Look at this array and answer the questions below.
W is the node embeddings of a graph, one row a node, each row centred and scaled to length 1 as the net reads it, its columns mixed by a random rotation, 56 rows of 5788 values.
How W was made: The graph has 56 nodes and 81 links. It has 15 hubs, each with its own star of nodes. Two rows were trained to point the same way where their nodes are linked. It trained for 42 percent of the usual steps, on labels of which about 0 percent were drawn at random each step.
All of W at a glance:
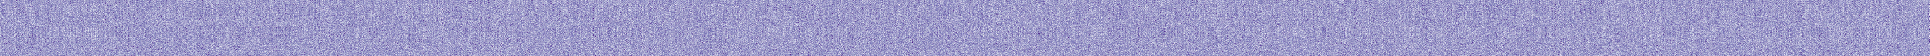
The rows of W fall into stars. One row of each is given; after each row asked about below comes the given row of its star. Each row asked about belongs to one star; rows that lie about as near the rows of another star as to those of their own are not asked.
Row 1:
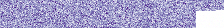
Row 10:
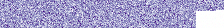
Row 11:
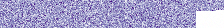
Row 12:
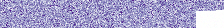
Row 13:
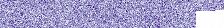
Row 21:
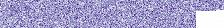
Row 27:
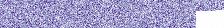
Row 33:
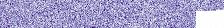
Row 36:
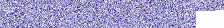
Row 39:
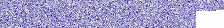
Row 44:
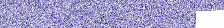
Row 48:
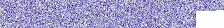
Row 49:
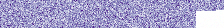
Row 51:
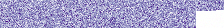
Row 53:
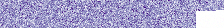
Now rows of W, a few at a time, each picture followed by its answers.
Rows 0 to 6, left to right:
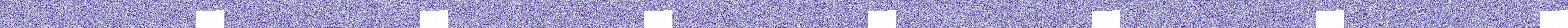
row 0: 44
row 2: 21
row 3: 1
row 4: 13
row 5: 49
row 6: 51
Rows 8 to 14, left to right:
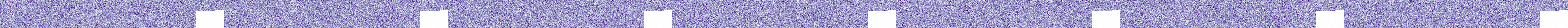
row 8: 12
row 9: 49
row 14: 11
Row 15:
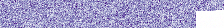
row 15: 11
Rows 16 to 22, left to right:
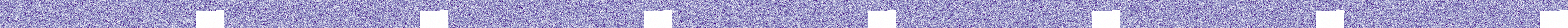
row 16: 48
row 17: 21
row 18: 12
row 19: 1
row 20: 53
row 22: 53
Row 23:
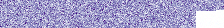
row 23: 49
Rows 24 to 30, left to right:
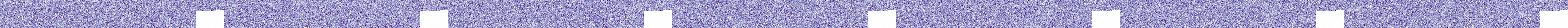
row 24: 21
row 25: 39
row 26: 11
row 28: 33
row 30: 27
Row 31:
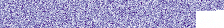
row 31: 33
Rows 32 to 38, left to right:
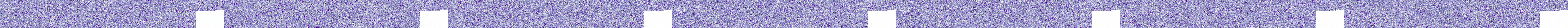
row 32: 36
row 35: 27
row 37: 44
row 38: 13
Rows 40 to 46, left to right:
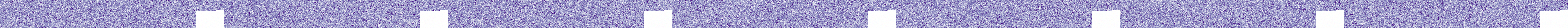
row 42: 53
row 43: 13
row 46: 27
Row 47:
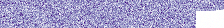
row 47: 44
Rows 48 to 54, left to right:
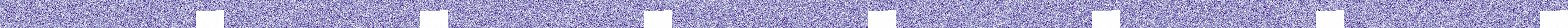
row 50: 10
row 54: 10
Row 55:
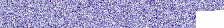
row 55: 36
